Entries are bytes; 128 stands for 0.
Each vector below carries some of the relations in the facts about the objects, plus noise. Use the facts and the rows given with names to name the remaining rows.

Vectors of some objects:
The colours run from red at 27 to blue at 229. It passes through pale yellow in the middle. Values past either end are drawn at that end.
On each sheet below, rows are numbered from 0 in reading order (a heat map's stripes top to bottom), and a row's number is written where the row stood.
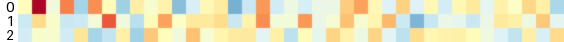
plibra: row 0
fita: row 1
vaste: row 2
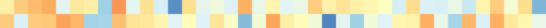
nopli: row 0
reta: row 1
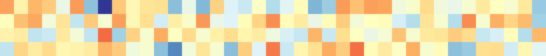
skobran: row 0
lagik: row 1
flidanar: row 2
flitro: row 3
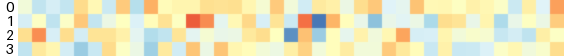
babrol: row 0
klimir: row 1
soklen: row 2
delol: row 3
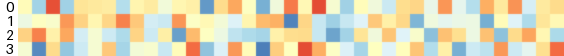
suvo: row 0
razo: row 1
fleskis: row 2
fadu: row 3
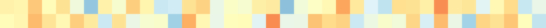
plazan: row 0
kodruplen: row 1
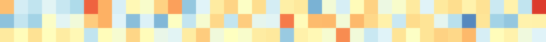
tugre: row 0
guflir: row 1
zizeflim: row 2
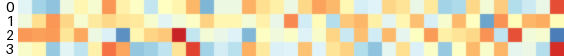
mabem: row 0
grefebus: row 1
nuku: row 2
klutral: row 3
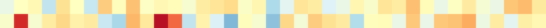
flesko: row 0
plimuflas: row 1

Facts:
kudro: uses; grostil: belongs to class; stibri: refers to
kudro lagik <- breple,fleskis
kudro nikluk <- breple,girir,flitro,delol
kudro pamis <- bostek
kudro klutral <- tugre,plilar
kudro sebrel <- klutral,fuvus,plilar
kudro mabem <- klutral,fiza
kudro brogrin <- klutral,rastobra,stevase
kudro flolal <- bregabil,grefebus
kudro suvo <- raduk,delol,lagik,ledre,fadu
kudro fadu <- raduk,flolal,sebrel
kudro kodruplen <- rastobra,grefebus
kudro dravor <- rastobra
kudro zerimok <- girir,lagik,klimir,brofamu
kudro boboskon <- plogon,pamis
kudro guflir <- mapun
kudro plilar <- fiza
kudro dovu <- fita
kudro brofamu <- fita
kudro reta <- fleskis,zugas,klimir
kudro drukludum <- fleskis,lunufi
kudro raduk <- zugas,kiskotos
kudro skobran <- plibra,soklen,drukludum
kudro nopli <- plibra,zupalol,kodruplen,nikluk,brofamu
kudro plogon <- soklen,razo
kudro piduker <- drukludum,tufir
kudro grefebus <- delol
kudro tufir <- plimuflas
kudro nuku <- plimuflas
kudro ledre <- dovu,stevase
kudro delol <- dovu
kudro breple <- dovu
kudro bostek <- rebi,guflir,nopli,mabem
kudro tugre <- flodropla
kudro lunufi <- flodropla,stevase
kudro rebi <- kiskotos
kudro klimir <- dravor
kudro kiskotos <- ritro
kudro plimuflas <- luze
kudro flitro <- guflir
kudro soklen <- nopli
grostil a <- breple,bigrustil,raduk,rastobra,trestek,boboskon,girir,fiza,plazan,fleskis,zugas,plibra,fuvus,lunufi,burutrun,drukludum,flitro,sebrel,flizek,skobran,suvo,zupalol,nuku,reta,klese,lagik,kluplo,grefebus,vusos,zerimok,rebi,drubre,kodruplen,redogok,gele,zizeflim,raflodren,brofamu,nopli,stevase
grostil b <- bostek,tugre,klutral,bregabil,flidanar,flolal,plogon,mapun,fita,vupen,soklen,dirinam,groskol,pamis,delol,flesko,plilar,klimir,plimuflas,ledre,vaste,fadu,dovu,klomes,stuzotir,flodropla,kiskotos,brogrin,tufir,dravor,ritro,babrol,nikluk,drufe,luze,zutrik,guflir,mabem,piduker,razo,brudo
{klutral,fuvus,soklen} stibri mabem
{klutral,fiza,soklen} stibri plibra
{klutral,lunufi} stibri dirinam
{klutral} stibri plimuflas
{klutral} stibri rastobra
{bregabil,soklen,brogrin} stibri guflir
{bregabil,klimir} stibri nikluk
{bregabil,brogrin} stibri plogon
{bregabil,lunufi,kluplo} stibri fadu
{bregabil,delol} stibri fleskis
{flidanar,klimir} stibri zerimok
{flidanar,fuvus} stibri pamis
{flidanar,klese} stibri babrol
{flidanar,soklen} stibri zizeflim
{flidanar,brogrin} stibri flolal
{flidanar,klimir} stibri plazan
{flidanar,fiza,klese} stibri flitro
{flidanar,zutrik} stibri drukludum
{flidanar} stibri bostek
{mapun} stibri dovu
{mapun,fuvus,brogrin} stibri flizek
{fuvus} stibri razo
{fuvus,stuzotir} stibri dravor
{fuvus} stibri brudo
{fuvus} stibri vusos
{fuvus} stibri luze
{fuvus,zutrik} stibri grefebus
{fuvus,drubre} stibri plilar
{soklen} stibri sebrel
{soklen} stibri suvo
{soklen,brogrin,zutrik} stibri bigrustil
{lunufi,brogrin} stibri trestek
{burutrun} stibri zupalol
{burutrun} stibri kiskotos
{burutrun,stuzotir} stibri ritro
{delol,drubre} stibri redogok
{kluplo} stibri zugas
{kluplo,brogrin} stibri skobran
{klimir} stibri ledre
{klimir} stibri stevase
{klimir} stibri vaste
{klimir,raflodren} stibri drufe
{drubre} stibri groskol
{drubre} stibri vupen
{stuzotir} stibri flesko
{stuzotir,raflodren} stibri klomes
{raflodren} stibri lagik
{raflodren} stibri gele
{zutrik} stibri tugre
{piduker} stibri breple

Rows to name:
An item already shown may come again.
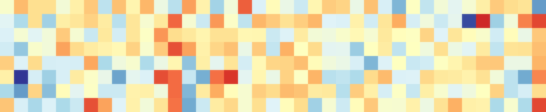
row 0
brofamu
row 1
flolal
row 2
brudo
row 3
dravor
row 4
sebrel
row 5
brogrin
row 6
ledre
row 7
tugre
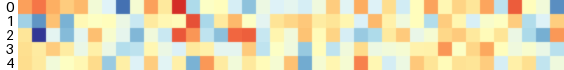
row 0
nuku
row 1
ledre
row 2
brogrin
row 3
trestek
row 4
klese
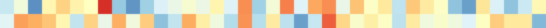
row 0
mapun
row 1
girir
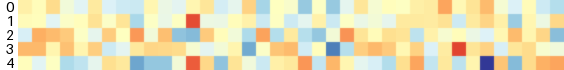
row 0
trestek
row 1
dirinam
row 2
girir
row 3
drukludum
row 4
bregabil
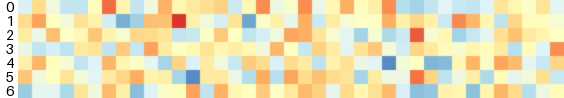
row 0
fita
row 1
tufir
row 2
raduk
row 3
babrol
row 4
fuvus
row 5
rebi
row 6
dovu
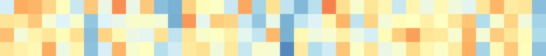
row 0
girir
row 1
kluplo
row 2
burutrun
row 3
redogok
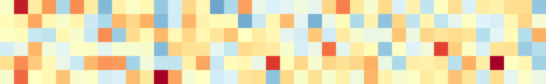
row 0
plibra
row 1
zugas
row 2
flidanar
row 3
stevase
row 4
breple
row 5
luze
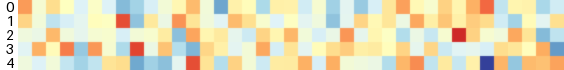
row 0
lunufi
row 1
zutrik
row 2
stevase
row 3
zupalol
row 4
bregabil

